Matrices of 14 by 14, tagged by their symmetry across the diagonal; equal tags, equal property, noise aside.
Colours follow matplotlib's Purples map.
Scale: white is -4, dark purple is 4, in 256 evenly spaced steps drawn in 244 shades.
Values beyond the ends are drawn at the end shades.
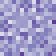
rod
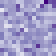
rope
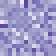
rod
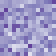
rope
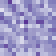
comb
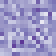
comb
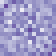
rod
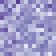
rope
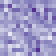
comb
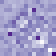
rod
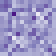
rod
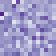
comb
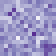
rod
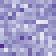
rope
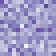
rope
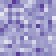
comb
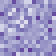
rod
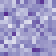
rope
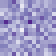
comb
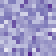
comb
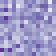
comb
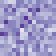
rope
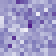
comb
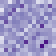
rod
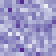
rope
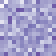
rod
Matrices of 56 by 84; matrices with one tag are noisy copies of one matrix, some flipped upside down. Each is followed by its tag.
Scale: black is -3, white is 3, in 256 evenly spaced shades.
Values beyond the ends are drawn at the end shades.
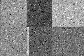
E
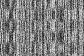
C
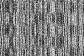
C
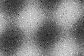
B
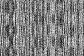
C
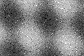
B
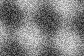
B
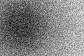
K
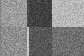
E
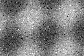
B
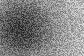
K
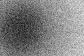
K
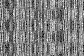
C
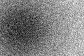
K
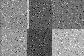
E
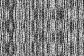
C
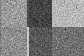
E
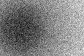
K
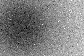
K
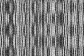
C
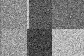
E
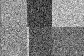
E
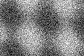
B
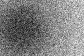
K
